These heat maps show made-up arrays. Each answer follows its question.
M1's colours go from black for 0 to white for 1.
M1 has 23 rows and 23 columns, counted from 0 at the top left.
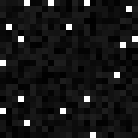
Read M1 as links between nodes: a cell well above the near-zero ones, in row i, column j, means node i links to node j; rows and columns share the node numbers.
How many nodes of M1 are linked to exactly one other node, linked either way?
7
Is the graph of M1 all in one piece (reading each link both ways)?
no
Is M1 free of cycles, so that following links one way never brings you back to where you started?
yes
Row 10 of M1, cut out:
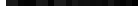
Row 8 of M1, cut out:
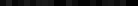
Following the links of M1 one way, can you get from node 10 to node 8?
yes
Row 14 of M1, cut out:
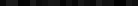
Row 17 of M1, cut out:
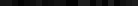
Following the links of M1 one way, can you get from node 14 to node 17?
no
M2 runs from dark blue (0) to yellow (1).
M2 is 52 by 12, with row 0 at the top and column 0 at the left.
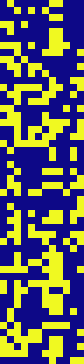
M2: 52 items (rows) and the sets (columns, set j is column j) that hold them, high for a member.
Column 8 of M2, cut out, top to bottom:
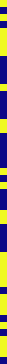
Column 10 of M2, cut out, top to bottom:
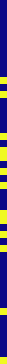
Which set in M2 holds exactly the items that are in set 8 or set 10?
7
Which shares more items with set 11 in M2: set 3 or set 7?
set 7
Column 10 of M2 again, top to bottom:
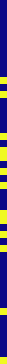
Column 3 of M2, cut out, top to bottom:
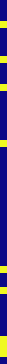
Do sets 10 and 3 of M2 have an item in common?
no
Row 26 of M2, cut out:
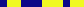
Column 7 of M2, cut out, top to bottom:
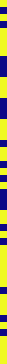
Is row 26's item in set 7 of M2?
yes
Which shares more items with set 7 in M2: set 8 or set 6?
set 8
